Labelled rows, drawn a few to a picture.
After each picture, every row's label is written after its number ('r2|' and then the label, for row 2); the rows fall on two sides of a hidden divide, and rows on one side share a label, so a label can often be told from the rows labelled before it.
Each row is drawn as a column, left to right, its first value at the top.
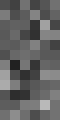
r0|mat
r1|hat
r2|hat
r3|hat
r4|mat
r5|mat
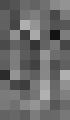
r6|hat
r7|mat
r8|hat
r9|mat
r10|mat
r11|hat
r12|mat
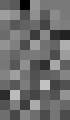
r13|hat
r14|mat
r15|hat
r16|hat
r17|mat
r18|hat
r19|hat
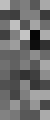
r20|hat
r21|hat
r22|mat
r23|hat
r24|mat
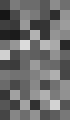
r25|hat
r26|hat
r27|hat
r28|mat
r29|hat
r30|mat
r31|mat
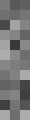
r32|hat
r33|mat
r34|hat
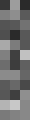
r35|hat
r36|hat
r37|hat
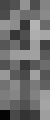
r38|mat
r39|hat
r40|hat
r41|mat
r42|mat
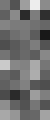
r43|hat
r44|hat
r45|mat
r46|mat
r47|hat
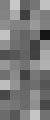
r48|mat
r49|mat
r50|hat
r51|mat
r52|hat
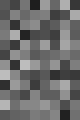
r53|mat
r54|mat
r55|hat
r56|hat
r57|hat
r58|hat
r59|mat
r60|hat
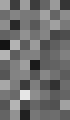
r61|mat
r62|hat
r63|mat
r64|hat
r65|mat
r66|hat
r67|hat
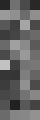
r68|hat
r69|hat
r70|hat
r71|hat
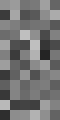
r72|hat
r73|mat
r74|mat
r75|hat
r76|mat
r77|mat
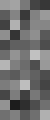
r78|mat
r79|hat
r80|mat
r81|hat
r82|hat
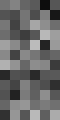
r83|hat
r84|hat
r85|hat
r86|hat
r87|mat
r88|hat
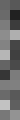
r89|hat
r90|mat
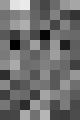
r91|hat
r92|mat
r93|mat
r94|hat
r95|hat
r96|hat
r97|mat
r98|mat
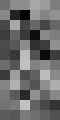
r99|hat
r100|mat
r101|hat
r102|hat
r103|mat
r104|mat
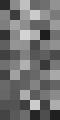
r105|hat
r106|mat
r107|mat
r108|mat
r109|hat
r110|mat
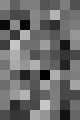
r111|mat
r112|hat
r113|mat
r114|hat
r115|hat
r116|mat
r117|mat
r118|mat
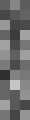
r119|hat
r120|mat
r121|mat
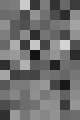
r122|mat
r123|hat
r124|mat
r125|hat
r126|mat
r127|hat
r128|hat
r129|mat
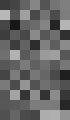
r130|hat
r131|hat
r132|hat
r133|mat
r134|hat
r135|hat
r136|hat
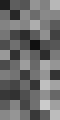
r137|hat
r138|hat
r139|hat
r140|mat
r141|mat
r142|hat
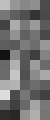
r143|mat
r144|mat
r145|hat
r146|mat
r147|hat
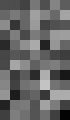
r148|mat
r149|hat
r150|hat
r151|hat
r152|mat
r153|mat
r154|mat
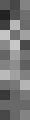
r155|mat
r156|hat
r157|mat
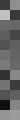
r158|hat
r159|hat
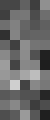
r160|hat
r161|mat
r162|hat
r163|mat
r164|mat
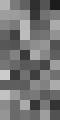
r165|mat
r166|hat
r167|mat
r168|hat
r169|hat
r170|mat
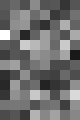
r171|mat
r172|mat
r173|hat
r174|hat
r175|hat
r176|hat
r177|hat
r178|mat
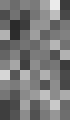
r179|mat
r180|hat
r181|mat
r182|mat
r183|mat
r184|mat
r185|hat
